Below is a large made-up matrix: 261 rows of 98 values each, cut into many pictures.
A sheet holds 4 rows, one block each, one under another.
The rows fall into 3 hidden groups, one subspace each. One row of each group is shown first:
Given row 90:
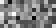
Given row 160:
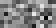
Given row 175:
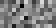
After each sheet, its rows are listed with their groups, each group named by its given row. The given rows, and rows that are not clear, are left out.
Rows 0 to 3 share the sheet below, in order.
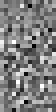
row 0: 175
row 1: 90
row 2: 175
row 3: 175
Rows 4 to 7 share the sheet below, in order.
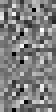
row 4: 90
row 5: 175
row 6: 175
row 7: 175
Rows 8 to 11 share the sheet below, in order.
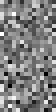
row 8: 90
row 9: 160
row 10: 160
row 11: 90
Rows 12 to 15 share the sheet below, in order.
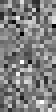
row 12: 90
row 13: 175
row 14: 175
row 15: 160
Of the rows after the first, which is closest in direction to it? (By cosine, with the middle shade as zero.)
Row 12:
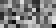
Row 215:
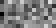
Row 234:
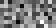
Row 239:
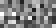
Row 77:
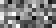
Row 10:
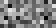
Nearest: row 215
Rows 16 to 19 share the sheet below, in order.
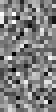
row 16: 90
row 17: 175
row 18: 90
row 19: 160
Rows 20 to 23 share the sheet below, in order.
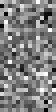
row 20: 160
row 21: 90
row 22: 160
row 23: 160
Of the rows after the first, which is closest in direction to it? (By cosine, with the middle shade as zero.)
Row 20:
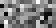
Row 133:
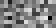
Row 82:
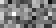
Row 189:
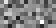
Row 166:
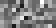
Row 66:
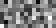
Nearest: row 82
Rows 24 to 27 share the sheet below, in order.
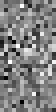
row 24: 175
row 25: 90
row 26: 160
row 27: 90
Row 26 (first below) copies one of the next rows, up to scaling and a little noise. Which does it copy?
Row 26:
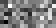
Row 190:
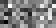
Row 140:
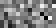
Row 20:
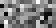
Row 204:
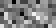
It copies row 190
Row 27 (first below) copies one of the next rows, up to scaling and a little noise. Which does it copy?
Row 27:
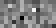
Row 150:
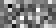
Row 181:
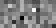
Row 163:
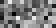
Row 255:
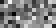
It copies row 181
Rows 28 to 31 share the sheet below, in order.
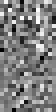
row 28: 90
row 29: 160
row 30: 175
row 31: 175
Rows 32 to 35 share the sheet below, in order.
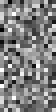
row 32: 90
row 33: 90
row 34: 90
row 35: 90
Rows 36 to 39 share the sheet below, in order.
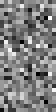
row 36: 160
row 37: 160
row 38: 160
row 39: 160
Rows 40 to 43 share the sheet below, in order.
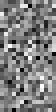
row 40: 175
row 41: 90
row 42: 160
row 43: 175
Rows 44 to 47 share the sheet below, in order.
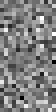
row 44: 160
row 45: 160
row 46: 160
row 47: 160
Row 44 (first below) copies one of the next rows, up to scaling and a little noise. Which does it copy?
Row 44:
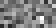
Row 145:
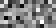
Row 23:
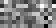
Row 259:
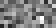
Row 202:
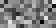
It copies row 259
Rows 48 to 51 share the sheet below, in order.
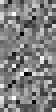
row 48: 90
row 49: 175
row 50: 175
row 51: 90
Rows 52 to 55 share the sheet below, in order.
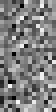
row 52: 175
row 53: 175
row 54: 160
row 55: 90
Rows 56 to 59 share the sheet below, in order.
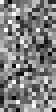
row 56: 90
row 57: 160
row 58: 175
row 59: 90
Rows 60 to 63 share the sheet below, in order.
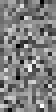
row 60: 175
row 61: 175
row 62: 160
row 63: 160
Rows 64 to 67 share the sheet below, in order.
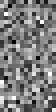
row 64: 160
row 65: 90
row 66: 160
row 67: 90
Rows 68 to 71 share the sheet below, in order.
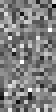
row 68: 160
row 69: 90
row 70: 175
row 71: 175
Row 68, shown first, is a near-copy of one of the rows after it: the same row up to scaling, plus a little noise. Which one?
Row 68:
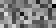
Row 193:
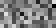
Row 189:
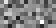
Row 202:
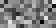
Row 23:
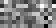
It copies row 193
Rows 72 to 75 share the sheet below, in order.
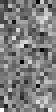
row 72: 160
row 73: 175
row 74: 175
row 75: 160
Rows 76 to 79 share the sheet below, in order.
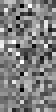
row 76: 175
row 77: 90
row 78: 175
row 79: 175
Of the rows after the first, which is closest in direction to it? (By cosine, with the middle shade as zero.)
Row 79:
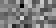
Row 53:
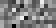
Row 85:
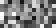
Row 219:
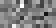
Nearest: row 53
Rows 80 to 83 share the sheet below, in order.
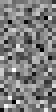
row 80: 160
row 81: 160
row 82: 90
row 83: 160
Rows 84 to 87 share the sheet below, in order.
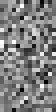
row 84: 175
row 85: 90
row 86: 160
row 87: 175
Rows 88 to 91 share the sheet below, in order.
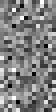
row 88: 175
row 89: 160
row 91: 90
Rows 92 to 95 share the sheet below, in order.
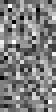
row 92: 90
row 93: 90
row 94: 160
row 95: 160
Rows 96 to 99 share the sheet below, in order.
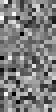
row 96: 90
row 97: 175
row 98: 90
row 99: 175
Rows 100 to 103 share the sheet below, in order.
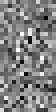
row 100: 160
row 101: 160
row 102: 175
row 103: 160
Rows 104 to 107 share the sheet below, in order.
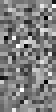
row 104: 160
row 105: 175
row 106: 160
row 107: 175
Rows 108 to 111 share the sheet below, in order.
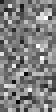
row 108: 160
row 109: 160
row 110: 175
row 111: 175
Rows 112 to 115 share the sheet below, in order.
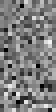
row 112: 175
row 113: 160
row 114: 90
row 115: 175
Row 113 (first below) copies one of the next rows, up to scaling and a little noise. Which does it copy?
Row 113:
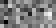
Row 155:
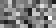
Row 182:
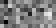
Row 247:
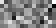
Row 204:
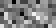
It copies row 182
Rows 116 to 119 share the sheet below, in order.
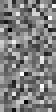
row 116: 160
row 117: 90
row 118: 175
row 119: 175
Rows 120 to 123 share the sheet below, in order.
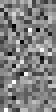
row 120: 160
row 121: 160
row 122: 175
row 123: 90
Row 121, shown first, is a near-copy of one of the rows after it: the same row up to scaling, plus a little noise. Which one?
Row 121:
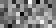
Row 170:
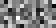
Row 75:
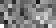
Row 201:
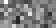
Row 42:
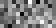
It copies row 42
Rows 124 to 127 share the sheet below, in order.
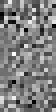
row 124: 90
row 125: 175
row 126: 175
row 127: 90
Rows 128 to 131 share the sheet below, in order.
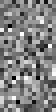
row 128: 160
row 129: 160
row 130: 90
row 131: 90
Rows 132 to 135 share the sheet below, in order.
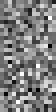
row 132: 160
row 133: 160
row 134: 90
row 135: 175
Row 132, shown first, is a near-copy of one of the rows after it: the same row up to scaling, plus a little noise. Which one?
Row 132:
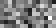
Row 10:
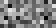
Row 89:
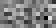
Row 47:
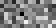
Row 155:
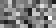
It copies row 155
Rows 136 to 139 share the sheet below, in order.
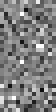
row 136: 160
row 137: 160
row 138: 175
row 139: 90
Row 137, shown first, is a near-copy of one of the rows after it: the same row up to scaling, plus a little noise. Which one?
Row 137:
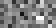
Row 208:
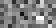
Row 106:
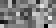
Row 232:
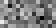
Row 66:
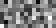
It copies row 208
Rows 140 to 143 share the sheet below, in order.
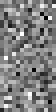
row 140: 160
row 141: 175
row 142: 160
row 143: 160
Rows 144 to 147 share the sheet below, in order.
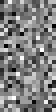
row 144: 90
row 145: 160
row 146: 90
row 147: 90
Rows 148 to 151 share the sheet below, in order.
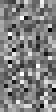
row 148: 175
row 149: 90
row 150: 90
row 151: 160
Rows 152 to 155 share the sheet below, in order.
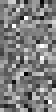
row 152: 175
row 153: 160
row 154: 175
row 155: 160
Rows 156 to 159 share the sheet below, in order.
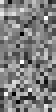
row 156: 90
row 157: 175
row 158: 175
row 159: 175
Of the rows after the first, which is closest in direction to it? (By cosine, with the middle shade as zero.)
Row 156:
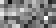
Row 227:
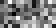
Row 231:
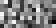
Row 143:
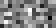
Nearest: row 231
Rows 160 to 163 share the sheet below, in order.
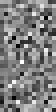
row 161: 175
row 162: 175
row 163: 90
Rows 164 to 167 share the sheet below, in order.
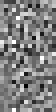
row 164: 175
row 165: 90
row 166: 175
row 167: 175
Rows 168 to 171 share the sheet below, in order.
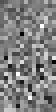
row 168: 160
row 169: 175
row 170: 160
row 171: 160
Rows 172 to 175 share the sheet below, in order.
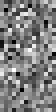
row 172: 175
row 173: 90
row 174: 90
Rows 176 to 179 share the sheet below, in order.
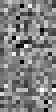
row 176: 175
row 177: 175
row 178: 175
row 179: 160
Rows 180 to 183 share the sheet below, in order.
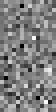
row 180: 175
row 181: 90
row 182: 160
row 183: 160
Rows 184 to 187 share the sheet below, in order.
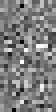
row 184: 175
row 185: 160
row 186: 175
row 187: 175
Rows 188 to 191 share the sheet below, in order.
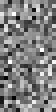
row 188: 90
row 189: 160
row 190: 160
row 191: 90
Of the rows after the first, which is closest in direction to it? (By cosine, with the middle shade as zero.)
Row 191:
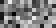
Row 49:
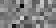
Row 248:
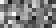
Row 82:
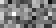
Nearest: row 49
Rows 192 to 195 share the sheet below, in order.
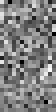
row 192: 90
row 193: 160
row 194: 160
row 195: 160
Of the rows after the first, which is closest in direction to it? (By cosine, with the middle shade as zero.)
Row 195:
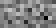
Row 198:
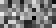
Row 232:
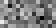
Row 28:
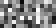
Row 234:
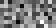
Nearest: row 232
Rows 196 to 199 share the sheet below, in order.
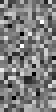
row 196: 160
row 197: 175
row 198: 90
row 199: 90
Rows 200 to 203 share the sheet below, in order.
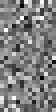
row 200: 175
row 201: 160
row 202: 160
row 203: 90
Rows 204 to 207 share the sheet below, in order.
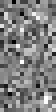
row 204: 160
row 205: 90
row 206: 175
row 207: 160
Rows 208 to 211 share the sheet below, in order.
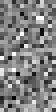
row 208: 160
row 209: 175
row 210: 90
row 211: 90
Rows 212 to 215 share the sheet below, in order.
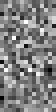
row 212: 90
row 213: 175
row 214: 160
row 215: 90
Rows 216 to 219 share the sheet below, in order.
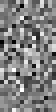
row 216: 175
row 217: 90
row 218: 90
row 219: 175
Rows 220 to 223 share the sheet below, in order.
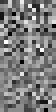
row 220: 90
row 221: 160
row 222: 175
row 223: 160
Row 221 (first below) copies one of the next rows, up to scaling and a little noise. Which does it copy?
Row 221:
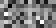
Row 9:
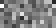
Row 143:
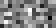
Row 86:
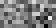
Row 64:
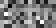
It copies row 64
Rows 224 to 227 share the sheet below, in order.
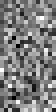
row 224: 160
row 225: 175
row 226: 90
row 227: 90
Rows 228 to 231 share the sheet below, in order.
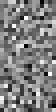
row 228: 175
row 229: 175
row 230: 160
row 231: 90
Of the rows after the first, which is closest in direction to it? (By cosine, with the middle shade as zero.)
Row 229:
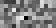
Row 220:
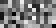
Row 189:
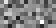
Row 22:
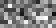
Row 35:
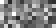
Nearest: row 22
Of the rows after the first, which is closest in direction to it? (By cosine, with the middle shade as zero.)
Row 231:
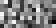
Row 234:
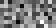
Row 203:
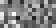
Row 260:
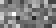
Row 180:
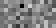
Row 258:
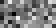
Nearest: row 203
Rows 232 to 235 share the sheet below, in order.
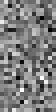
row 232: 160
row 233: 90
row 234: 160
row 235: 175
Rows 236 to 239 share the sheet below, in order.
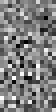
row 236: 160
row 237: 175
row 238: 90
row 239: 90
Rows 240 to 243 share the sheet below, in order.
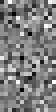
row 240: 90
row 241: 175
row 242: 90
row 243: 175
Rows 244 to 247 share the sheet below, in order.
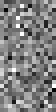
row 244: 175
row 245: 175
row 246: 90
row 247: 160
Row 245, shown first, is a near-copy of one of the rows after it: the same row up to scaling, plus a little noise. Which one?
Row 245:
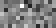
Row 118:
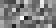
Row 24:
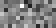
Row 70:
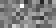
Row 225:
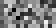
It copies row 24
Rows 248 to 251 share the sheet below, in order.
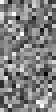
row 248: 90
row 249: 175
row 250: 160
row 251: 160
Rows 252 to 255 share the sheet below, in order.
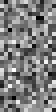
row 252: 160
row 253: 90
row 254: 90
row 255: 90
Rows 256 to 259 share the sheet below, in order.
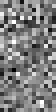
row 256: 90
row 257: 90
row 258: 90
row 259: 160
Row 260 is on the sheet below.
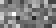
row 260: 90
